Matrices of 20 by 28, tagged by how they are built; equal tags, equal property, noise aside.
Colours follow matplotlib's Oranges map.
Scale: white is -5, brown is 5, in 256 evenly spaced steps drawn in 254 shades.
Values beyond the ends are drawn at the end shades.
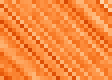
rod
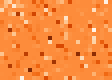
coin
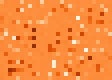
coin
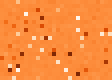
coin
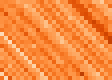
rod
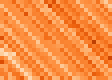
rod
